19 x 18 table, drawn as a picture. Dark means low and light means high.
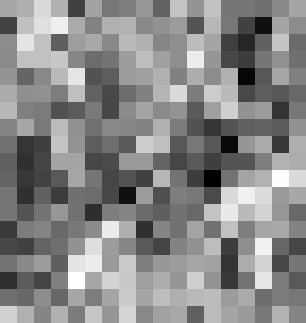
Mirror symmetry: none. Histogram: bell-shaped. Slope: none. Stripes: none.
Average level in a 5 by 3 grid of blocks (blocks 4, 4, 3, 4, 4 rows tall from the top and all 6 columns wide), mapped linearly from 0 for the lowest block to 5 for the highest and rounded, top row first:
541
321
012
014
353
